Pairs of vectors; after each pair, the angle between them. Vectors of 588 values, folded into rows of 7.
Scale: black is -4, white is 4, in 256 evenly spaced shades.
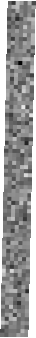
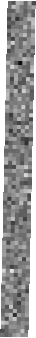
nearly parallel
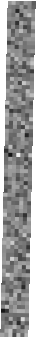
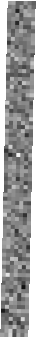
nearly parallel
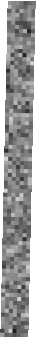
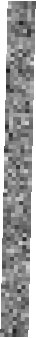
nearly parallel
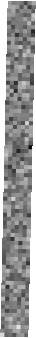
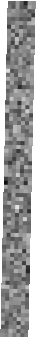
orthogonal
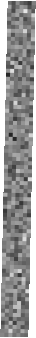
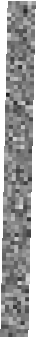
partly opposed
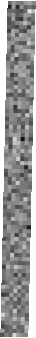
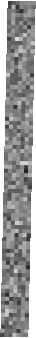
partly aligned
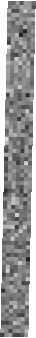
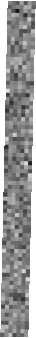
partly aligned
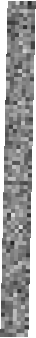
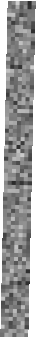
partly aligned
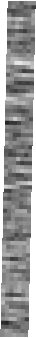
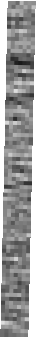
nearly opposite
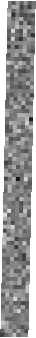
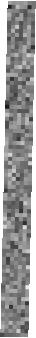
partly aligned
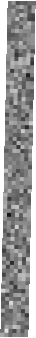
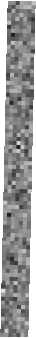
partly aligned
